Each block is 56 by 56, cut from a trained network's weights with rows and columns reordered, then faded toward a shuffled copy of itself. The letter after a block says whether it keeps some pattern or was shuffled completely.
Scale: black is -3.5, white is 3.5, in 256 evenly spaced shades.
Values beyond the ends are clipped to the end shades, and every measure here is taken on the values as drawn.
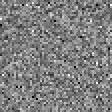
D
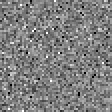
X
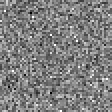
X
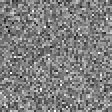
X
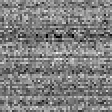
D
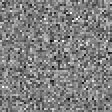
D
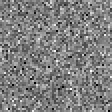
X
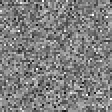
X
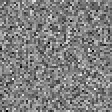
X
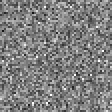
X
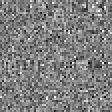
D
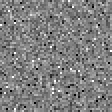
X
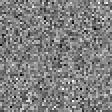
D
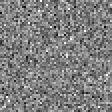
X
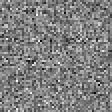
D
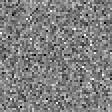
X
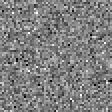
X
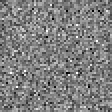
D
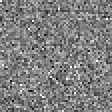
X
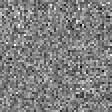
D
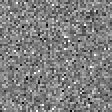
X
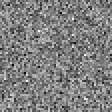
X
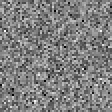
X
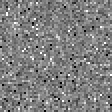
X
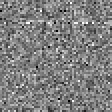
D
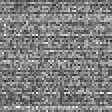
D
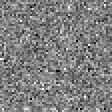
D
